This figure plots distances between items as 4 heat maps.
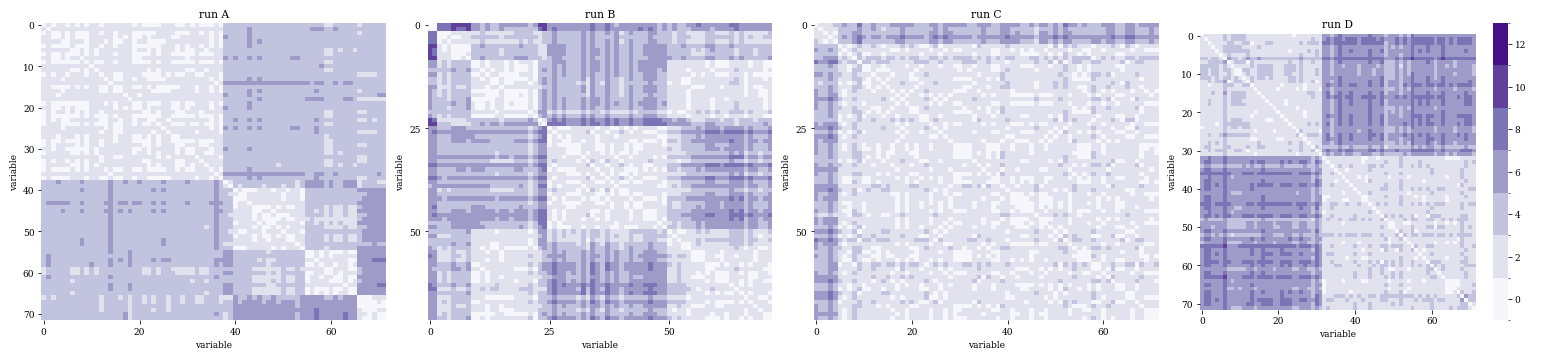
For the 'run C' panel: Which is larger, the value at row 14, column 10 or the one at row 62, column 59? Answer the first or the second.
the second
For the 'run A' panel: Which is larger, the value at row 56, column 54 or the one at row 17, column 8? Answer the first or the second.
the first
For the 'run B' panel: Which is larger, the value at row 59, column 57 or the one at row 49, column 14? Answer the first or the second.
the second
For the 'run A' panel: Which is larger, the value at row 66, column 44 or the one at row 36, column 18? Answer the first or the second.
the first
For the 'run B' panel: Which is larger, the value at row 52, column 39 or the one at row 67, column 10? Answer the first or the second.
the first
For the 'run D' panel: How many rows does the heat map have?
72
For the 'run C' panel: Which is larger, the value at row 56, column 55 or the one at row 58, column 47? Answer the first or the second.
the second
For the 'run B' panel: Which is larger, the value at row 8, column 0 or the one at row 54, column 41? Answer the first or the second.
the first
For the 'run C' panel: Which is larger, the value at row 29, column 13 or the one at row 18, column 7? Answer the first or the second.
the second
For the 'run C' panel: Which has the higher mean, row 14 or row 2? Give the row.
2
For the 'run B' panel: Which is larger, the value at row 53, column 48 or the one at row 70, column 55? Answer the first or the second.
the first
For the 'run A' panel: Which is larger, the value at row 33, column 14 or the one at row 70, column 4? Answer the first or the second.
the second
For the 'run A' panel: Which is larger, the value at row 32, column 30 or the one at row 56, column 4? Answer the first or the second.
the second
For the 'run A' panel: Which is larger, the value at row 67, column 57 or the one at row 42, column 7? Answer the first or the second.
the first
